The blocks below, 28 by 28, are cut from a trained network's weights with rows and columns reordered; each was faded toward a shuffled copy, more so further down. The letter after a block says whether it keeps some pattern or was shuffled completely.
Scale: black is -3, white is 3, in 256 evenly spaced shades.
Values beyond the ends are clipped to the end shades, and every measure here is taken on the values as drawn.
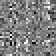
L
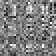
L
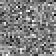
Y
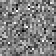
Y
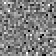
Y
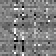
L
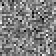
Y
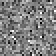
Y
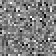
Y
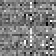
L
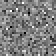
Y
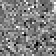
Y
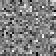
L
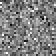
Y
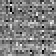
L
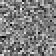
Y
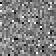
Y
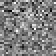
L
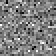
Y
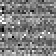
L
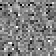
L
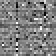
L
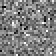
Y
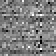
L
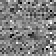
L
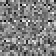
L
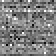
L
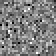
Y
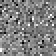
Y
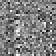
L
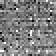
L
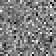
L
